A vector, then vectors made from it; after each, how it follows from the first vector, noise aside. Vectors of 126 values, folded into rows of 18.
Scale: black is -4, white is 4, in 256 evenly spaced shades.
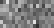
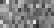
copied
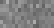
shrunk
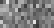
copied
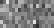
copied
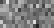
copied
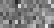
reversed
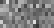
copied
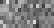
copied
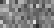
copied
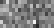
copied
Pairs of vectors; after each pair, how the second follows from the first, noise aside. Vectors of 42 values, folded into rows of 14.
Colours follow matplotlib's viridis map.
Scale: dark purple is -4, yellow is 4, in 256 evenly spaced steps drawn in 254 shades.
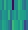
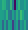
shuffled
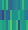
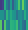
shuffled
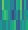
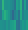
shrunk
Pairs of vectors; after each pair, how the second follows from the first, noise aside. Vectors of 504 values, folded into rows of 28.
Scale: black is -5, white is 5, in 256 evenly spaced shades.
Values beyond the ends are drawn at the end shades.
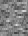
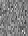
shuffled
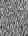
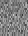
shuffled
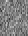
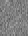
shrunk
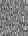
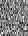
scaled up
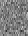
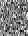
scaled up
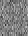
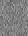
shrunk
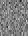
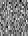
scaled up
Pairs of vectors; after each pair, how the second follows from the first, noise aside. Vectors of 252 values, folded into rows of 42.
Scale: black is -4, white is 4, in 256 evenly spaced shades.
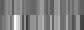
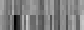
negated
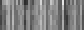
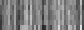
wrapped around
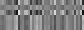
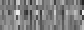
sign-scrambled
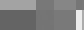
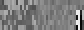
sign-scrambled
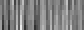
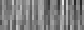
reversed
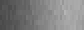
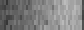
wrapped around
